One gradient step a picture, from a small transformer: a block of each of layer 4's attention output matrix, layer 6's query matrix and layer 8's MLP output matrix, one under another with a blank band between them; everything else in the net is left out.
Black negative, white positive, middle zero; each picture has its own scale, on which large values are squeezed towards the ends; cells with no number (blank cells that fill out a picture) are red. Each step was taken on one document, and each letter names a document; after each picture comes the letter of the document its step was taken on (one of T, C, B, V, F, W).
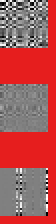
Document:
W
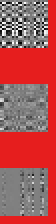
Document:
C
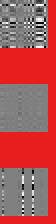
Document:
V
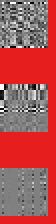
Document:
C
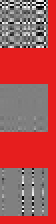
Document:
V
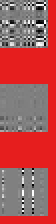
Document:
V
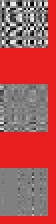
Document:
C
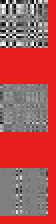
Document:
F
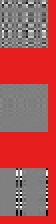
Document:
W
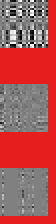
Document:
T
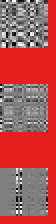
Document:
F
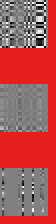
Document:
V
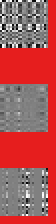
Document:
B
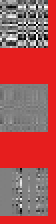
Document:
F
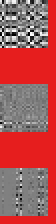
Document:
F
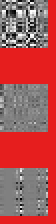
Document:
F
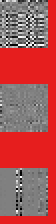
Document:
F
